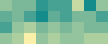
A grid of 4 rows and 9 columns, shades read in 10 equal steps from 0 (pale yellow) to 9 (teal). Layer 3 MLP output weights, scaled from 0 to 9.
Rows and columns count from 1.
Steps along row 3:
down down up down up down up same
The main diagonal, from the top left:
4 5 3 4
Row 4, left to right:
4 3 0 4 3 4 4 3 3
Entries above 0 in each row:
9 9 9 8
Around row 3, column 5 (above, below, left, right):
6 3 5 5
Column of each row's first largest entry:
8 4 1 1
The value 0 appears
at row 4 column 3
